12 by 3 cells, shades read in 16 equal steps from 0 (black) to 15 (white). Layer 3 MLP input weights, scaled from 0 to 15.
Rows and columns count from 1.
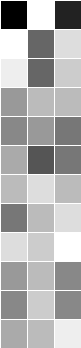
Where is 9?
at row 4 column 1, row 5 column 2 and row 10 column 1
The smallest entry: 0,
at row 1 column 1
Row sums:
17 34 32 31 24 22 35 31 40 28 28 35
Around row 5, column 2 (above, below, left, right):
11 5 8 7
